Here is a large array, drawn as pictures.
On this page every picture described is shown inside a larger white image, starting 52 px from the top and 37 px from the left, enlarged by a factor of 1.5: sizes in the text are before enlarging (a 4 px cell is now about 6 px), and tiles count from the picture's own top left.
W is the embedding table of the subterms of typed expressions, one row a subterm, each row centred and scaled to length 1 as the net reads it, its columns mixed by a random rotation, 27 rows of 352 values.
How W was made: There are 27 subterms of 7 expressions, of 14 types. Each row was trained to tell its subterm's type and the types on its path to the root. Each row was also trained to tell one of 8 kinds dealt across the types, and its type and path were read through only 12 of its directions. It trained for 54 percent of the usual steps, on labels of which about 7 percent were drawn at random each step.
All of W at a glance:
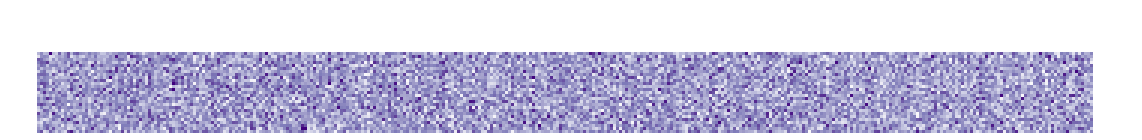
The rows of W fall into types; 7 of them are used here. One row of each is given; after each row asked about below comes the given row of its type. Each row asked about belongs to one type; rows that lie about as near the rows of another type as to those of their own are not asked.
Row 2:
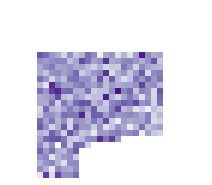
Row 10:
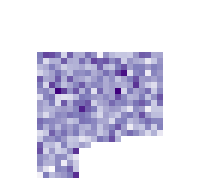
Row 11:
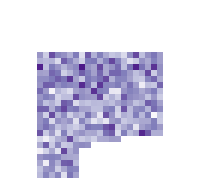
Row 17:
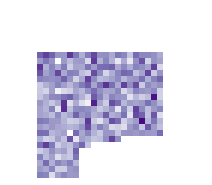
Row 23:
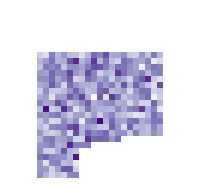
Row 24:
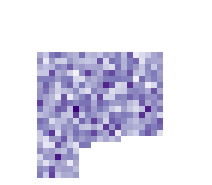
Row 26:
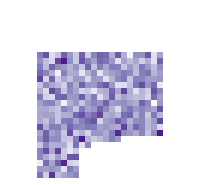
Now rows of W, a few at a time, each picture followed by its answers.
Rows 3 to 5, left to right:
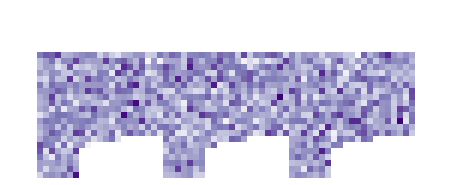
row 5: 2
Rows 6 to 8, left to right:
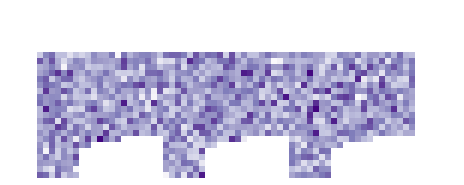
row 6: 2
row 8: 10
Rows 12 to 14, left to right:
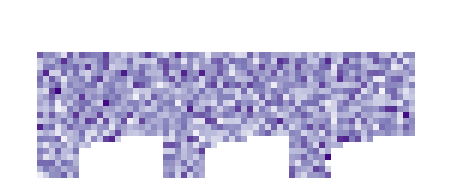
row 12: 26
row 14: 23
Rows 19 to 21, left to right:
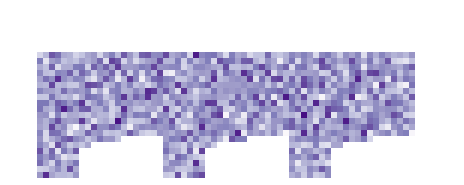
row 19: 10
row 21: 24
